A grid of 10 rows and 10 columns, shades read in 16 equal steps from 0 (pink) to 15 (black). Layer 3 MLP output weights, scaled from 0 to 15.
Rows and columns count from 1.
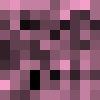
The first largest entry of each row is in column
6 9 3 6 1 1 1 4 4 3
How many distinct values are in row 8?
6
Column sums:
74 67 78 94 70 79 53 85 55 70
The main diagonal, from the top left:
2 5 14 7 4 7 1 12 3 6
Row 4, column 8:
10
